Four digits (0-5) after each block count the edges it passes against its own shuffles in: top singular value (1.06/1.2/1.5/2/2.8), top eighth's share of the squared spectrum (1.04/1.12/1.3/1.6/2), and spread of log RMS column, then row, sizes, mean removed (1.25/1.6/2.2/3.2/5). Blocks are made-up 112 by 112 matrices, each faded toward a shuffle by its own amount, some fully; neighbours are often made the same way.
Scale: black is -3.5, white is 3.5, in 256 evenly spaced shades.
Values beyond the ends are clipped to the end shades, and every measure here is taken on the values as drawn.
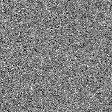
0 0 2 0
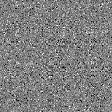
4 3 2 2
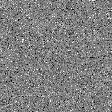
3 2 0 1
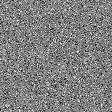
1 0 0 0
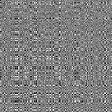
5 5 4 4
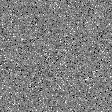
2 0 0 0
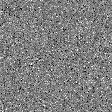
2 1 0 0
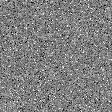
0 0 0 0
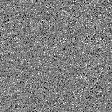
3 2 1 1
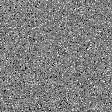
3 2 0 0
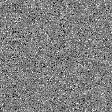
3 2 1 0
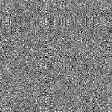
4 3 2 2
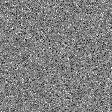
2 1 0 0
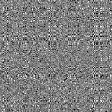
5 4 3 3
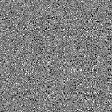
4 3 2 2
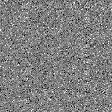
4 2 1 1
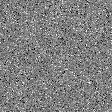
2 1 0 0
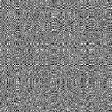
5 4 3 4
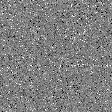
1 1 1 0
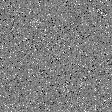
0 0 0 0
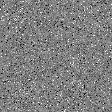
1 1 1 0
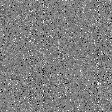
2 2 2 1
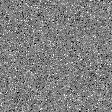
2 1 0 0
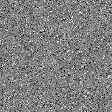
3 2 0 0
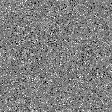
3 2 0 0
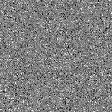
3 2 1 1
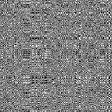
5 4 3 3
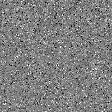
3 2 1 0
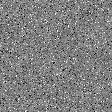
0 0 0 0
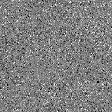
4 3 1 1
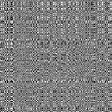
5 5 4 4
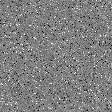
0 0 0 0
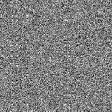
3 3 1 1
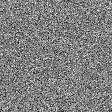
1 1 0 0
